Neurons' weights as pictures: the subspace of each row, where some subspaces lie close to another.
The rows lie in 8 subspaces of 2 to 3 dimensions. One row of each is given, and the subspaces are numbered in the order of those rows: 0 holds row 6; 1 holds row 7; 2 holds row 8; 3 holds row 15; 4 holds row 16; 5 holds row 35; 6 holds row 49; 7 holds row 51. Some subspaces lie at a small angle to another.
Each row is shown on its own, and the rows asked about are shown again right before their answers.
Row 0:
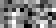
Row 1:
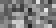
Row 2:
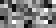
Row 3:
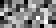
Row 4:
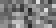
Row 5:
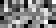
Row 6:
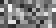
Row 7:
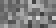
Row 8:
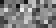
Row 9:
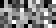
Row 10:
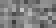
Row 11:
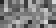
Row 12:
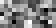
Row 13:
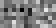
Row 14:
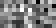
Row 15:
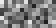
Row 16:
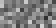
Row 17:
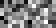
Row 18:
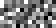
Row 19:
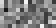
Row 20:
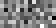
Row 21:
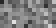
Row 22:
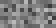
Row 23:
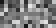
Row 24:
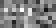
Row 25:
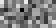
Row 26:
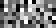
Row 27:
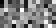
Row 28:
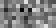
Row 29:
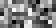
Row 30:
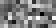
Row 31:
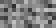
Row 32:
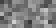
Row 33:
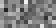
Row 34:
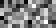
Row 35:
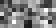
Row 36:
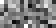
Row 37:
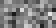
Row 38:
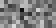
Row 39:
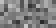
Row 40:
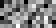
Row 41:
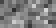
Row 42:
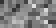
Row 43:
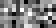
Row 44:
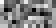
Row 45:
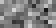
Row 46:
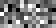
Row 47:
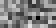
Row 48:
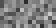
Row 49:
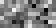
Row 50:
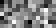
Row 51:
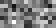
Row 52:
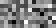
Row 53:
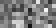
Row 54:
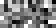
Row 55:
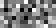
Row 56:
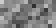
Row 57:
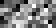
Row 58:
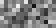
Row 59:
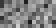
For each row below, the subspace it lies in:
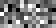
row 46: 0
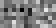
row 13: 3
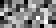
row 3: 5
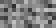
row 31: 1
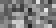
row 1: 2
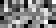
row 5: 7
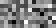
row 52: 1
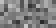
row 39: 0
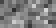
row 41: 6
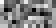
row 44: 1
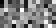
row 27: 0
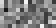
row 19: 7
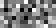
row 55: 6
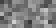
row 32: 5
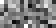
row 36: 0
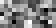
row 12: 5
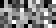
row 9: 0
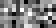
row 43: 5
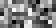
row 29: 3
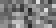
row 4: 2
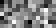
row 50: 5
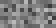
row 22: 1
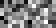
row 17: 3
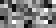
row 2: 7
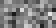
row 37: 4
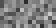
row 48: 4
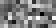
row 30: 1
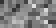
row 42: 6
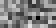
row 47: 1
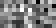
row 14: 2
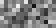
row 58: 6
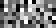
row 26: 1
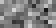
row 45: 6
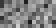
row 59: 4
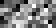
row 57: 2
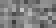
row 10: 5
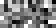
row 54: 7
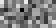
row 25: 3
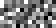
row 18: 4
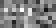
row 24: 3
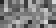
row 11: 7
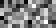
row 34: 3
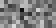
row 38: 0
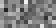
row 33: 7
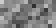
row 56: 2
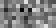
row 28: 6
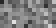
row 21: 0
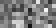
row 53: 2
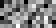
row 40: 4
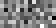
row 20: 1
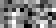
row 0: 4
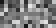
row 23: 0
